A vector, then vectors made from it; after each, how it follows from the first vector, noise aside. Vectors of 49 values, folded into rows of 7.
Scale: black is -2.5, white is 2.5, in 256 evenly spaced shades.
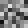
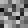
reversed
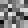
copied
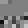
partly zeroed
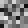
reversed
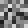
copied
